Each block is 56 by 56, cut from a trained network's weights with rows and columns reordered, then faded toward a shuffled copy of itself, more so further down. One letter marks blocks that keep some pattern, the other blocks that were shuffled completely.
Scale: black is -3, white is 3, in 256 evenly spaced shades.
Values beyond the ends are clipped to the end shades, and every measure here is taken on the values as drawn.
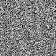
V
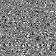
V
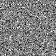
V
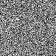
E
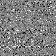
V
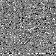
V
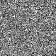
E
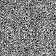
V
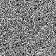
V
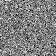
E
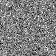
E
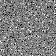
E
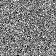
E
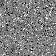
E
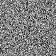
V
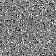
V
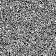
E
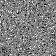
E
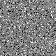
E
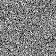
E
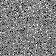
E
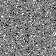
E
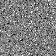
V
